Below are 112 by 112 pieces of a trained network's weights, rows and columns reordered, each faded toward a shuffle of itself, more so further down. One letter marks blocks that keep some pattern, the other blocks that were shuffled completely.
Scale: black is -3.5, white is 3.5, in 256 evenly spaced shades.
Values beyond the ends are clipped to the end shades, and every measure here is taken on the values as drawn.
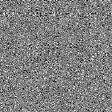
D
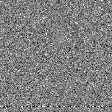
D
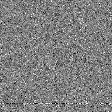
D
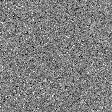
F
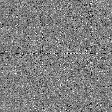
D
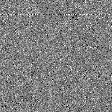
D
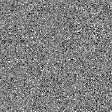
D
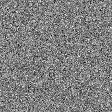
F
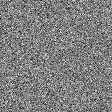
F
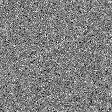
F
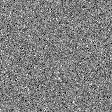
F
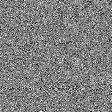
D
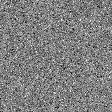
F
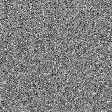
D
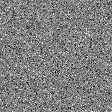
F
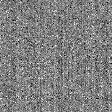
D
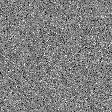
F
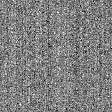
D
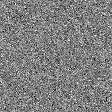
F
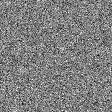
F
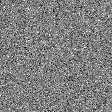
F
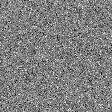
F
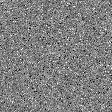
F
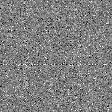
D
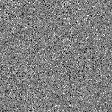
D
